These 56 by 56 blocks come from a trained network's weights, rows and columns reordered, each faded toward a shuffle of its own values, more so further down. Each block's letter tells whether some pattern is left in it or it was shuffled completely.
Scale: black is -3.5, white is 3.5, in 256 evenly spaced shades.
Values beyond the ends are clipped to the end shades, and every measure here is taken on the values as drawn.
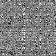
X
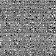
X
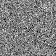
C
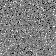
C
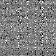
X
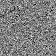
C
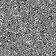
C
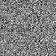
X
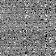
X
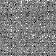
X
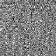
X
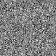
X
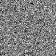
X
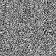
X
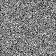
C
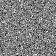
C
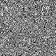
X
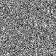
X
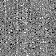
X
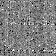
X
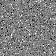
C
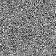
X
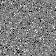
C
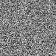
X
